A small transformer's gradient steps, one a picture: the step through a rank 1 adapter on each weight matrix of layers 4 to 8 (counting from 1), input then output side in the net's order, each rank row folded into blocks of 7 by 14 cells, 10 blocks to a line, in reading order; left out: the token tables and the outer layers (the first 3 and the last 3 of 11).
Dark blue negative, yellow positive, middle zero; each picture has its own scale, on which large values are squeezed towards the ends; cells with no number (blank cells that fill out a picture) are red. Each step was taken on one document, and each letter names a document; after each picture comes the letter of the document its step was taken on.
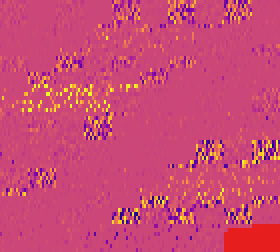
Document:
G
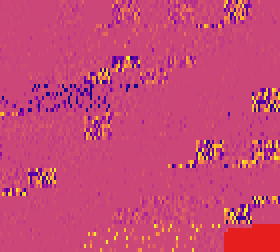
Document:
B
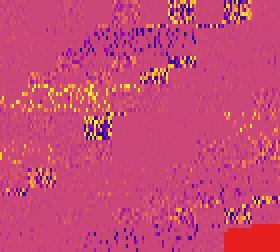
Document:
G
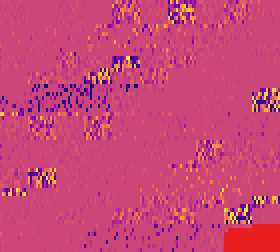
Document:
B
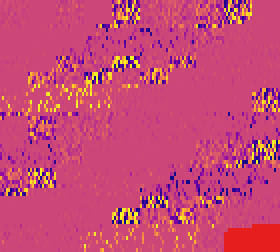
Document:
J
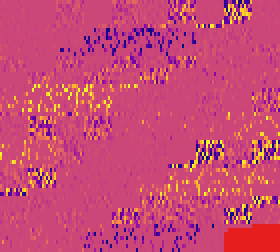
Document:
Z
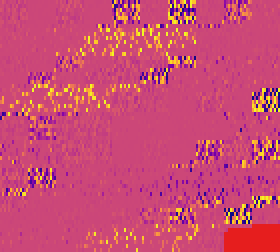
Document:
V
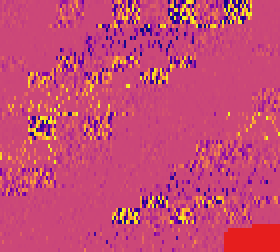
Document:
J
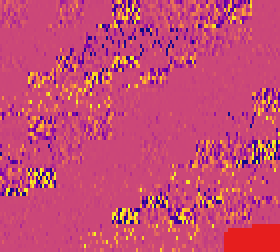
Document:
J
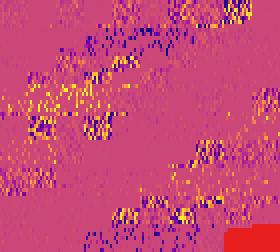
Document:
J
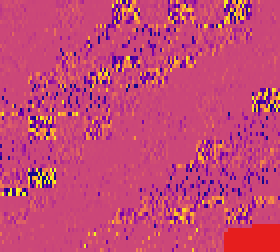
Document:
B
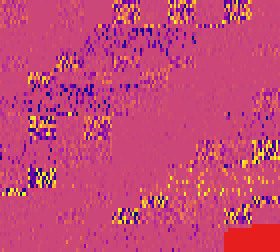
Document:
G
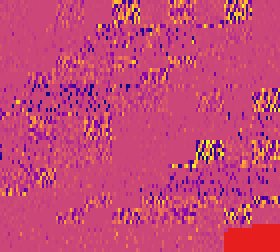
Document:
G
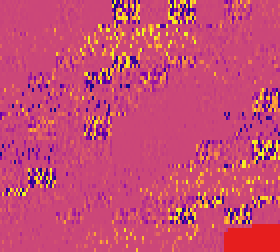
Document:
V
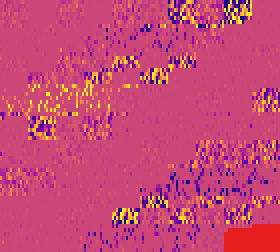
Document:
J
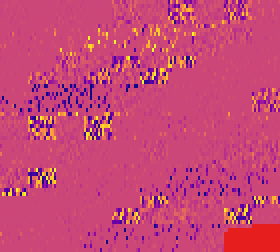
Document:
B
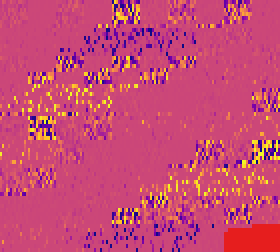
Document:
Z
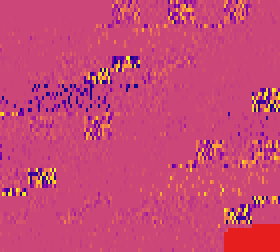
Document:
B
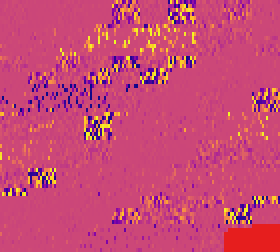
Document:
B
